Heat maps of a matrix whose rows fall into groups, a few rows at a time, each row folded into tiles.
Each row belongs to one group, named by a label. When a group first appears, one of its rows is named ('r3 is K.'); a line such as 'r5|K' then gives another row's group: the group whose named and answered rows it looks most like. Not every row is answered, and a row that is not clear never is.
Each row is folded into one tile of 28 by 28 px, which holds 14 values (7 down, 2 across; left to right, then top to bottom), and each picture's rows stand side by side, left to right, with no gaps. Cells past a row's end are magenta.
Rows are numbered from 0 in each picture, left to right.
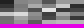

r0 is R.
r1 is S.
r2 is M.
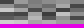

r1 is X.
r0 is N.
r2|M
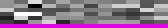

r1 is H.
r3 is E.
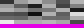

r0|N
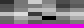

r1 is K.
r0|R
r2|R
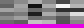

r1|E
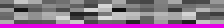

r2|X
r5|R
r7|N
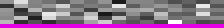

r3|X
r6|N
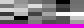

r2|R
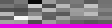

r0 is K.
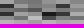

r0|E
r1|X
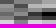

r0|N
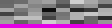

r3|M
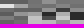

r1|X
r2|X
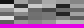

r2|E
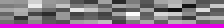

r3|N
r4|R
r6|M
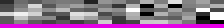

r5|E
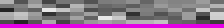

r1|S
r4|X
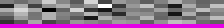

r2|S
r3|H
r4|E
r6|E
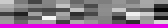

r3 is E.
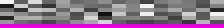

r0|H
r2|S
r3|X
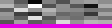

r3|E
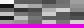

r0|H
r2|N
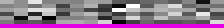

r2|E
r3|M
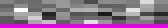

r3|N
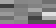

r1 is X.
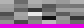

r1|M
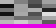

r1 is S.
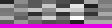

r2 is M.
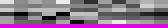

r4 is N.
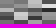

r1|H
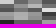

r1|S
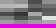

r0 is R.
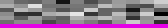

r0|S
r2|R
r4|M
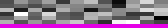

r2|N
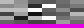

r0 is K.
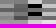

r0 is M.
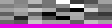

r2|H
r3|N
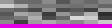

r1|X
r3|X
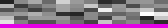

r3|S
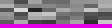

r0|S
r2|N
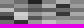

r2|E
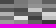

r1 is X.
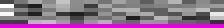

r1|E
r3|E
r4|K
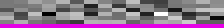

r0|X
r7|K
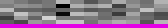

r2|E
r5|N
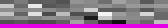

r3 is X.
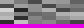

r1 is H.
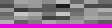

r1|M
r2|H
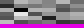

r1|K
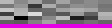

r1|H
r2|K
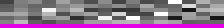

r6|H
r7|K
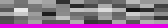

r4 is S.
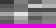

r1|R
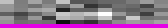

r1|K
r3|R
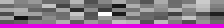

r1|H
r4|E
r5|N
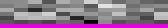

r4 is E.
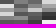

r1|N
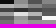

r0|R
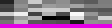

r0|R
